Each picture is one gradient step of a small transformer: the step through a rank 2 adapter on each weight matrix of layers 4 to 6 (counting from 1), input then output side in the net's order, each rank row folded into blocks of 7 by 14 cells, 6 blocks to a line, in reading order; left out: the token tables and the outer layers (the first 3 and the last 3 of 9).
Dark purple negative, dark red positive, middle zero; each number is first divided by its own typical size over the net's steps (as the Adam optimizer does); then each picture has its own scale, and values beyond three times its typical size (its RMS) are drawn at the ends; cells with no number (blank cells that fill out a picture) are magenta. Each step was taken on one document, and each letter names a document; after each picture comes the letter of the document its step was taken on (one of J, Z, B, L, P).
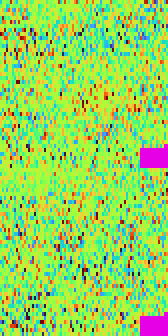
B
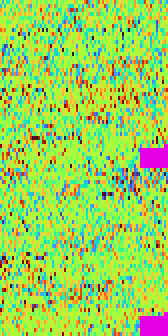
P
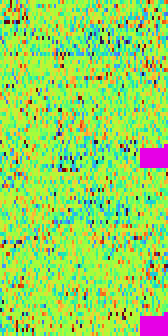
B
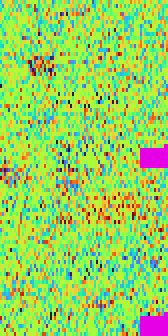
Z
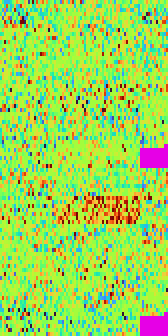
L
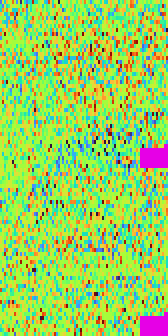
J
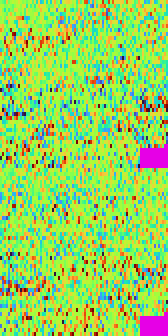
P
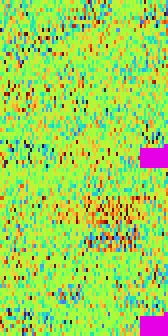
B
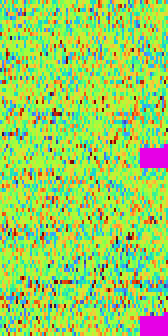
Z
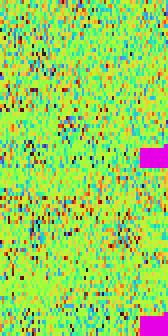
B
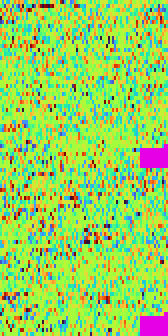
P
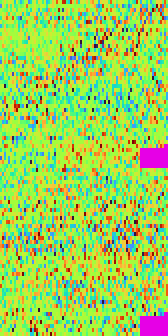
J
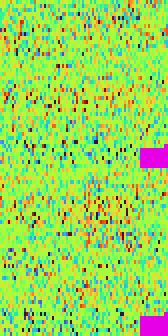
B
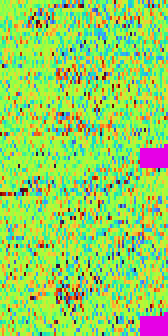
J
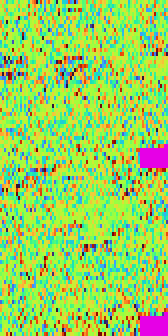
Z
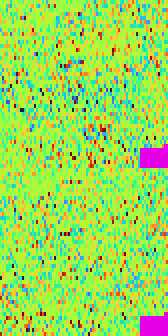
L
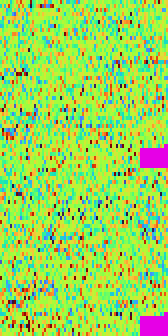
L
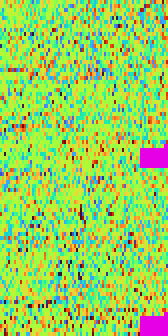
J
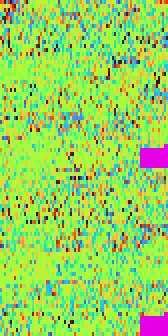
J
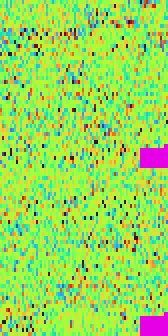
B
